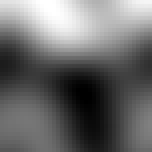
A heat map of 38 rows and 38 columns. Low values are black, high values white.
The field climbs toward the top. There are no lone odd cells. The bottom left is the calmest part. On average the colour sits 40% of the way up the scale. The top left is the roughest part. No row or column stands out.
